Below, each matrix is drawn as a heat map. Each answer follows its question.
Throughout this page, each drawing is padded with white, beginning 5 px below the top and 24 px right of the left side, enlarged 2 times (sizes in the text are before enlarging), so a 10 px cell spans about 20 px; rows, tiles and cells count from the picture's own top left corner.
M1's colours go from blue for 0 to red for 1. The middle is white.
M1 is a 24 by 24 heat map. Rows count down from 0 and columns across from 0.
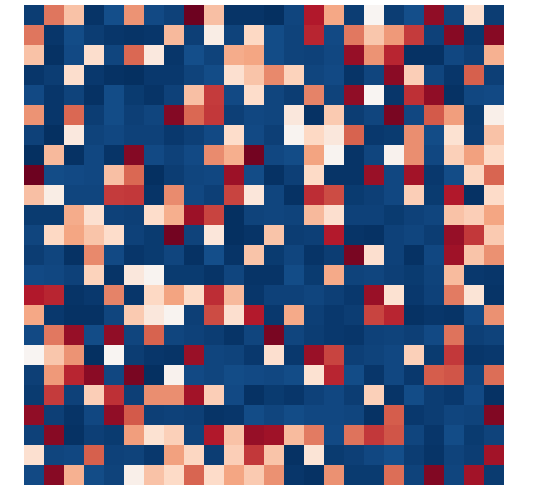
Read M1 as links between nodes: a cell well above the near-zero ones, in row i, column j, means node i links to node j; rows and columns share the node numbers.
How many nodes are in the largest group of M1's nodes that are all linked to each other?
5
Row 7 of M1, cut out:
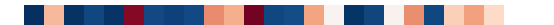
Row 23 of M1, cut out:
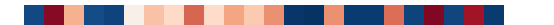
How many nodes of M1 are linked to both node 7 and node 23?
8
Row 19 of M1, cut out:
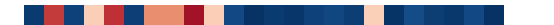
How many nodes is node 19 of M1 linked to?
8
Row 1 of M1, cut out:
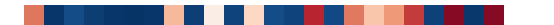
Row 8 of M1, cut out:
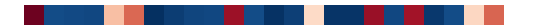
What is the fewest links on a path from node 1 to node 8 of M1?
2
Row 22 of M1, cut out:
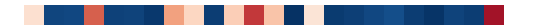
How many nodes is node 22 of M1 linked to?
9
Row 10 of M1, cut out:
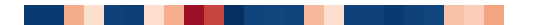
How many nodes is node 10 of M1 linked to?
11
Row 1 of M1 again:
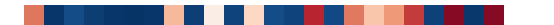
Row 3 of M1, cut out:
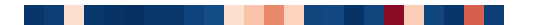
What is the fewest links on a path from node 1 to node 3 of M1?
2
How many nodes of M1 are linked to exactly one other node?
0
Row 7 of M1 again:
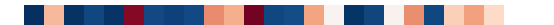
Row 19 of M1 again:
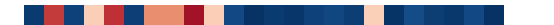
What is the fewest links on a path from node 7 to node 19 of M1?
1
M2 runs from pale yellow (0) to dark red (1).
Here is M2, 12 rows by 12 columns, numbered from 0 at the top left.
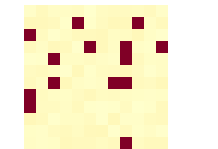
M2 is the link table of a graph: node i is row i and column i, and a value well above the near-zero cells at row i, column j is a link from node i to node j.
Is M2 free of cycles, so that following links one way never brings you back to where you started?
yes
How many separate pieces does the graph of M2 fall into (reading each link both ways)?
2
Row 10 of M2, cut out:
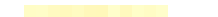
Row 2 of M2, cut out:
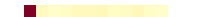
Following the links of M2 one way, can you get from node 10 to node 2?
no
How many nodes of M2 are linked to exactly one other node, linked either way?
2
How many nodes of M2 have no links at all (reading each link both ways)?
1
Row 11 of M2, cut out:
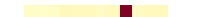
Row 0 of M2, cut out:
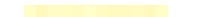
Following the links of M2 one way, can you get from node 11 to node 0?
yes
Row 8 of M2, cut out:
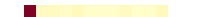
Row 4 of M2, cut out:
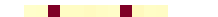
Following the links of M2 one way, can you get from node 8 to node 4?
no
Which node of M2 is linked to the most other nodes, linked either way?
node 8
